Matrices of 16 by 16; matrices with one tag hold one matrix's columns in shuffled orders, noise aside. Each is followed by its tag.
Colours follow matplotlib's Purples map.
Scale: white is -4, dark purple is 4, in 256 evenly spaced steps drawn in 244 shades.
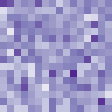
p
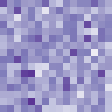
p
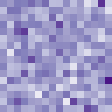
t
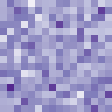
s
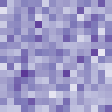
p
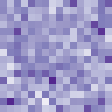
t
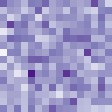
p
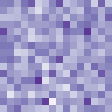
t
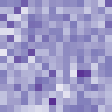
p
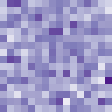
t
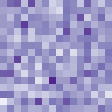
t
